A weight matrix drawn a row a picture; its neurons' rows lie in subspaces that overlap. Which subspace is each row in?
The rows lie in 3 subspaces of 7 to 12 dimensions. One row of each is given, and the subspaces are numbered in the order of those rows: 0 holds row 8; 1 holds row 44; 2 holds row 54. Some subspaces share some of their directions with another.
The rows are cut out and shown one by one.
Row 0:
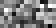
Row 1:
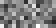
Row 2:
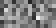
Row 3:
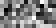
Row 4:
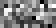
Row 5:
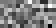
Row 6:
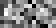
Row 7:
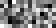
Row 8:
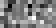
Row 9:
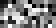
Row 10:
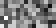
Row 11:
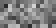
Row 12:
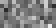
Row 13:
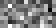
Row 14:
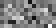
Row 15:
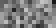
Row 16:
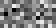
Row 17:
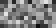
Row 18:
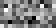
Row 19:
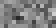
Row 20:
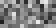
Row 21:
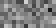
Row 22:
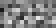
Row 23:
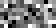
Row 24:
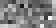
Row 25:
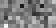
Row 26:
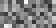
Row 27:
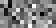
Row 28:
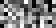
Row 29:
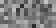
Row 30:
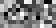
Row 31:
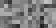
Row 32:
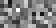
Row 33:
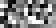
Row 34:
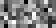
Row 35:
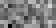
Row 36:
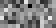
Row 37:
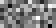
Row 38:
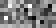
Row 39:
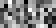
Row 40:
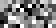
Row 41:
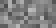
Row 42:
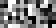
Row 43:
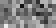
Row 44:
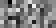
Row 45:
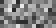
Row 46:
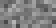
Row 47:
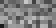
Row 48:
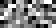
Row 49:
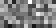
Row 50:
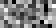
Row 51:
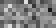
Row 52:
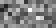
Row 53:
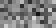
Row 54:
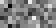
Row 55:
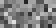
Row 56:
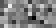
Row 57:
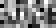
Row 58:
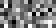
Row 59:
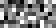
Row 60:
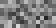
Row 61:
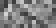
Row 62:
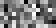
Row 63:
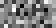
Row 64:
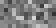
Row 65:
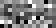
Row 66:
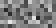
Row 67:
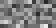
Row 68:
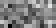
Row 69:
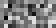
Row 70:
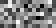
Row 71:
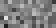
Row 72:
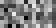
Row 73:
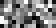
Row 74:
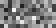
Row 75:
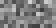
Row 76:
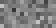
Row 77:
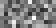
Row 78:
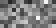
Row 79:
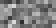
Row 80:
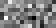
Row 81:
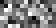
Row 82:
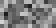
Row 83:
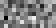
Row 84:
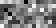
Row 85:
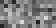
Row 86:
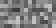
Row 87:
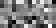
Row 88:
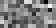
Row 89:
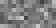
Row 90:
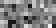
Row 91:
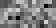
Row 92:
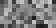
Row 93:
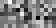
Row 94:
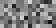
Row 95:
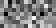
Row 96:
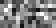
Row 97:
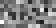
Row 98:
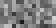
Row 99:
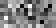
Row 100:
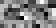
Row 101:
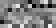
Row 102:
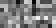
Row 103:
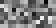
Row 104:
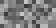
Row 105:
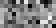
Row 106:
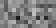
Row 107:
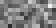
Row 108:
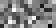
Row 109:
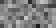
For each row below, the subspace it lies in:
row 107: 2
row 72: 2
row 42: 0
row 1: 2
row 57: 0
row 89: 2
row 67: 1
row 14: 2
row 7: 1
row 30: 1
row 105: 0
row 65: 1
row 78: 1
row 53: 0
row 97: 0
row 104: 2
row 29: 0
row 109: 2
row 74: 0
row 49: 0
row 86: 1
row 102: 1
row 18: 2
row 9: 2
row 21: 2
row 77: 1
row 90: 2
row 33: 0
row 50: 0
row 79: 1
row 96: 1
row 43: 0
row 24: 0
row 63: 0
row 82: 2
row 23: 2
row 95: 1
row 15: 1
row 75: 0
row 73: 2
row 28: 1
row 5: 2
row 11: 0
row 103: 0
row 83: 0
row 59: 0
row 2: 1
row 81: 2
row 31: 1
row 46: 1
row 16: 1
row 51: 2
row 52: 1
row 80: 0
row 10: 0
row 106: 1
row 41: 1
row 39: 1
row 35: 2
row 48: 1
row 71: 0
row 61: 2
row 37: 1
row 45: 0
